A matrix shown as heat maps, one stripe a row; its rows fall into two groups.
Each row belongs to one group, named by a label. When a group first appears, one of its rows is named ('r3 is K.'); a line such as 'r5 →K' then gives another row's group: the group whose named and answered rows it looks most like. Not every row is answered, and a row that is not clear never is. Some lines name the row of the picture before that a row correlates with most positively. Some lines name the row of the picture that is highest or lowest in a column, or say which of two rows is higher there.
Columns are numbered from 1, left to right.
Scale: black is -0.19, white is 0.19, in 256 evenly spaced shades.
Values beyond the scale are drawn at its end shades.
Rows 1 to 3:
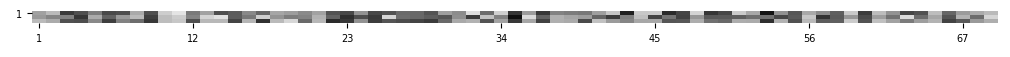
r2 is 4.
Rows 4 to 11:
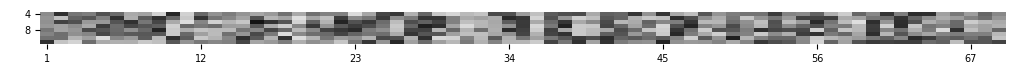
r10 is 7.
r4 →7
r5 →4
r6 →4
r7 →4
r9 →4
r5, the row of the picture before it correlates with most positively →3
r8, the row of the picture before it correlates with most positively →2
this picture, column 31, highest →7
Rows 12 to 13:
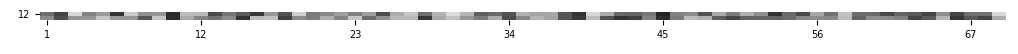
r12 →7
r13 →7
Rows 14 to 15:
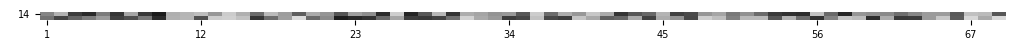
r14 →4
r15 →4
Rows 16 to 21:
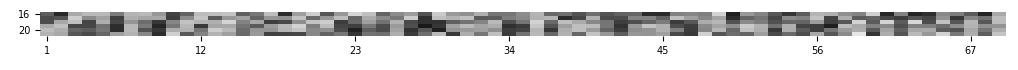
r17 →7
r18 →4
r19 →4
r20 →4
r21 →4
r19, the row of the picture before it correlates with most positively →15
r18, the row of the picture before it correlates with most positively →14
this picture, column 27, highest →17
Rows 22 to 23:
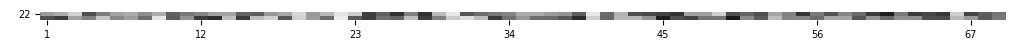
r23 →7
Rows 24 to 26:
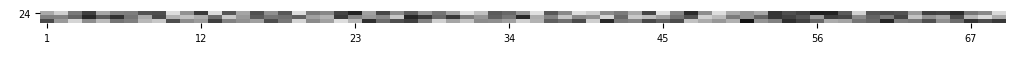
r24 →4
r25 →4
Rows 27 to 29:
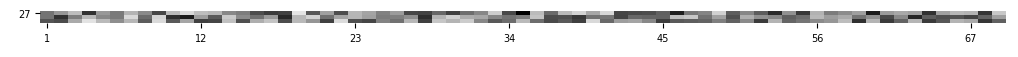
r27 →4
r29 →7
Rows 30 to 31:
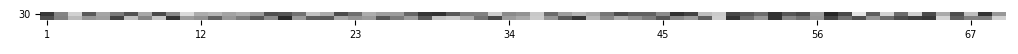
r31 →7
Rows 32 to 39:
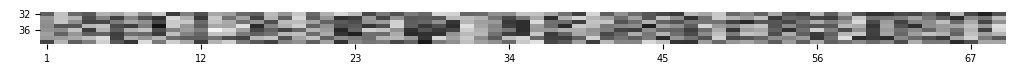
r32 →7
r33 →4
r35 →4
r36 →4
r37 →4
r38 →7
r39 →4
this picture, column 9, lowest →35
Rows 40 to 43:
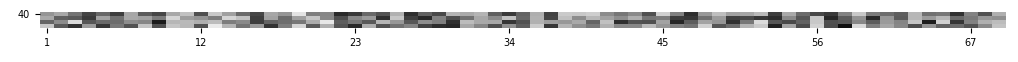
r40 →4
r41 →4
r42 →4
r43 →4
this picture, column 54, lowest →42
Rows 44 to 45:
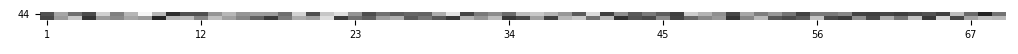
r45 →4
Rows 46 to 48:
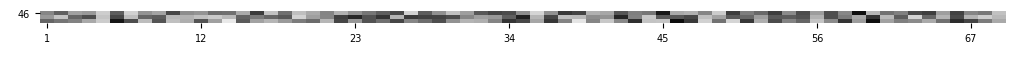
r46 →7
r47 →4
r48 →4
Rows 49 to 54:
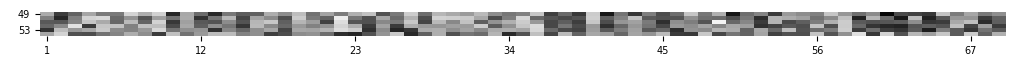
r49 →7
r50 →7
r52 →7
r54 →4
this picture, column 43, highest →50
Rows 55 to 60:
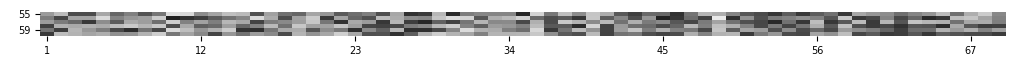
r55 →4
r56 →7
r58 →7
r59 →4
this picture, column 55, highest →56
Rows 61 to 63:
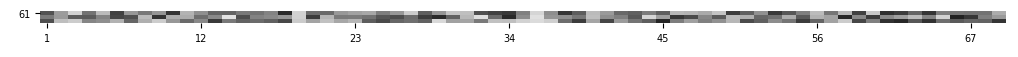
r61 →7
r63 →7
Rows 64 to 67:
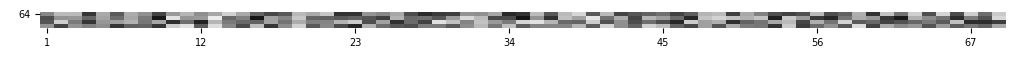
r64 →4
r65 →4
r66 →7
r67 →4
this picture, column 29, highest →66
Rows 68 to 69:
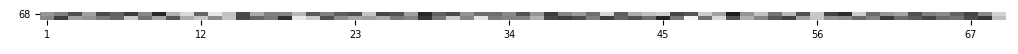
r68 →4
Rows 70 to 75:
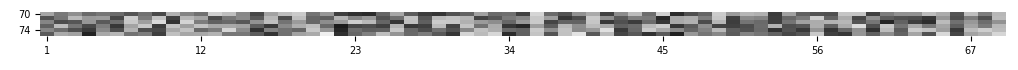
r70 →4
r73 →4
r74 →4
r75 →4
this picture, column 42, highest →70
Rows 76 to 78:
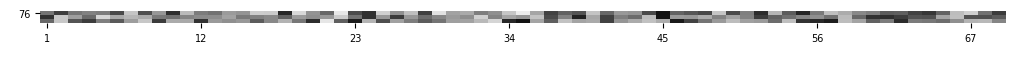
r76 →7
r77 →7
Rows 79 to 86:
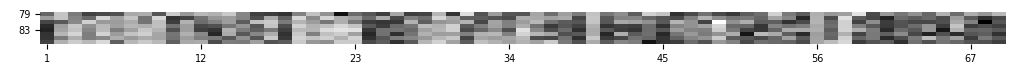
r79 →4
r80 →7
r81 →7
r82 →7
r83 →7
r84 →7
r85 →7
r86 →7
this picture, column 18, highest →81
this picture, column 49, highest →81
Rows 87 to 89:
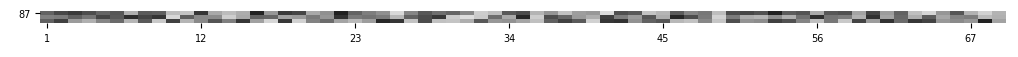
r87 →4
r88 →4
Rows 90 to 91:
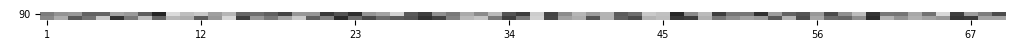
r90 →4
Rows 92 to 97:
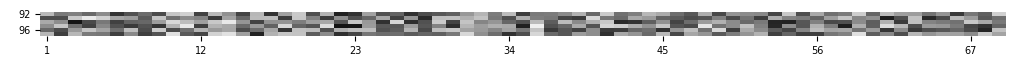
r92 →4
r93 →7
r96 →7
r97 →4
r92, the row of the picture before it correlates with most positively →91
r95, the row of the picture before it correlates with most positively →91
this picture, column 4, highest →93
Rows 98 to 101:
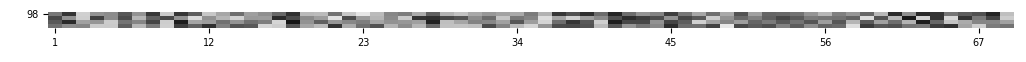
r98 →7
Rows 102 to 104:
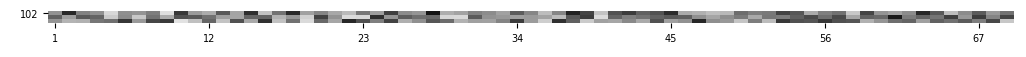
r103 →7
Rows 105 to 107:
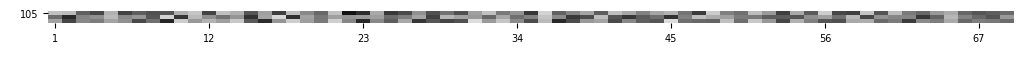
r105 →4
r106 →7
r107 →4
